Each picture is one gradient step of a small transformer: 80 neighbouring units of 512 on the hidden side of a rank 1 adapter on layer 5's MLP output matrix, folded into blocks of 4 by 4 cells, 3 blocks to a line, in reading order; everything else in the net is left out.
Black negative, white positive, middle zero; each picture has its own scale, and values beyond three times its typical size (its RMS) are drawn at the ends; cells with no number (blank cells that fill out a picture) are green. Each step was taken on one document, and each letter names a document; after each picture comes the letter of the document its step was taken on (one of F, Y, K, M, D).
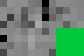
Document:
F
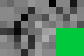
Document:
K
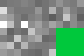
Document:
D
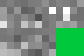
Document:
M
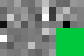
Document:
F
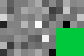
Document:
M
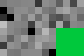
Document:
D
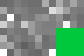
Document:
M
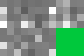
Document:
M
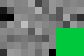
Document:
D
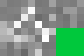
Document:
K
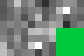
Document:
D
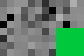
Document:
F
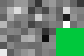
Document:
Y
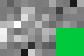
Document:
K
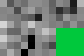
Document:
K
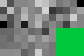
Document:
Y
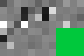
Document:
F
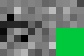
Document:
Y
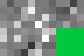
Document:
K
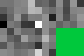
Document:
D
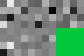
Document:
M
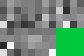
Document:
M
